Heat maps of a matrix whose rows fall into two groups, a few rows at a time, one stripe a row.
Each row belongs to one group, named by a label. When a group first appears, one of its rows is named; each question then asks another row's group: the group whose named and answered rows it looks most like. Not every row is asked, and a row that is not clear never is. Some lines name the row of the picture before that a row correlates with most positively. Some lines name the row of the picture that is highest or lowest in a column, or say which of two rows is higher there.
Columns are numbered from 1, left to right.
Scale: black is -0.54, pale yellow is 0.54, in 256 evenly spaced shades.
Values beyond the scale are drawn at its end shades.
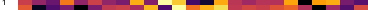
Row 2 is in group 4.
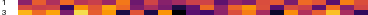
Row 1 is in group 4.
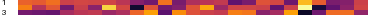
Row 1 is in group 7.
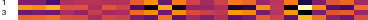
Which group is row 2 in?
7
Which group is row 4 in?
7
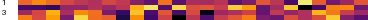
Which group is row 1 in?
7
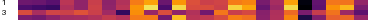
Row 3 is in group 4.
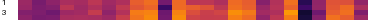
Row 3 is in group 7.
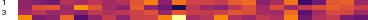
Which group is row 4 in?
4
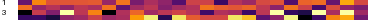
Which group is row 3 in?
4
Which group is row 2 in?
4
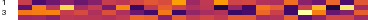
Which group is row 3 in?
7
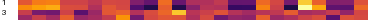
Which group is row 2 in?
7
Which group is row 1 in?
7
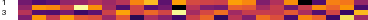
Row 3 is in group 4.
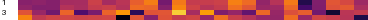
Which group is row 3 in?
4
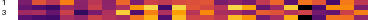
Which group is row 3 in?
4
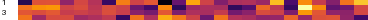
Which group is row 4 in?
4
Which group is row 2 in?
7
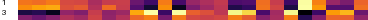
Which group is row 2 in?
7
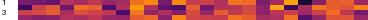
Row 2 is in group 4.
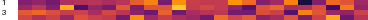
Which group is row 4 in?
4
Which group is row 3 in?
7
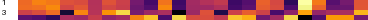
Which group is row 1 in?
7
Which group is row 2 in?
7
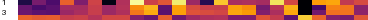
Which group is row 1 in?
4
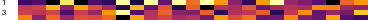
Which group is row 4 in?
4
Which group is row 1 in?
4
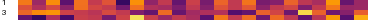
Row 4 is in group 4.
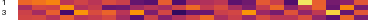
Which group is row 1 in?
7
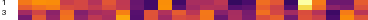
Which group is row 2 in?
7
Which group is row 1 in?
7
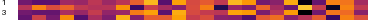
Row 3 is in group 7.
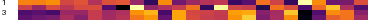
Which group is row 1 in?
7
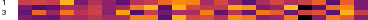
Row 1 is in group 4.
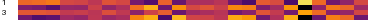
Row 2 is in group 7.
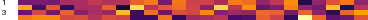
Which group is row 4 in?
7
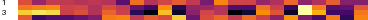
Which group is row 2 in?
7
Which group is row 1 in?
4
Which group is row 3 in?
7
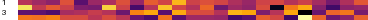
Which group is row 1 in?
4
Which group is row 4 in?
7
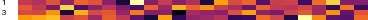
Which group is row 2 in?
4
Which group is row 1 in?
4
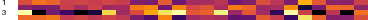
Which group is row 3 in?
4
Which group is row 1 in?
7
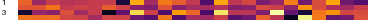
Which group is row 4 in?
7
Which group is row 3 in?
4
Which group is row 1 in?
4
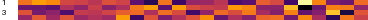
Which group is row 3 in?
4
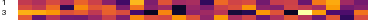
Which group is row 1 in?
4
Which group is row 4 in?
4
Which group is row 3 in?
7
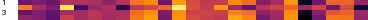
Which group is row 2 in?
4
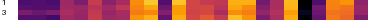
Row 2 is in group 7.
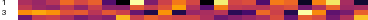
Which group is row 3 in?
7
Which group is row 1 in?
4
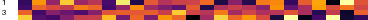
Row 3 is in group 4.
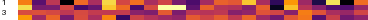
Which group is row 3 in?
7
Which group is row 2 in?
4
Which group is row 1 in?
4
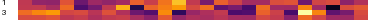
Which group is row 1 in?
4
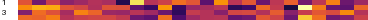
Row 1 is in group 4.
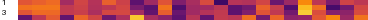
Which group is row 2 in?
7
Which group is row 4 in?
4
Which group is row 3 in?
7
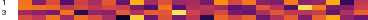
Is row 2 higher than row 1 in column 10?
No
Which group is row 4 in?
4
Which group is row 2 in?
7
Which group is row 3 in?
4
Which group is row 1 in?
4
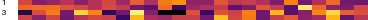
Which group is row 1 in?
4
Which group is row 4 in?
4
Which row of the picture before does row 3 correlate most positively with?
4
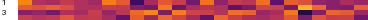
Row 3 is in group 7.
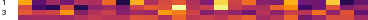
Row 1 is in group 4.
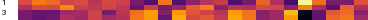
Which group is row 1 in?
7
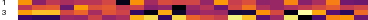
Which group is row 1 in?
4
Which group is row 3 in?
7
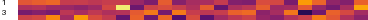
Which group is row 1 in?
7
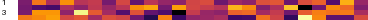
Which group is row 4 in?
7
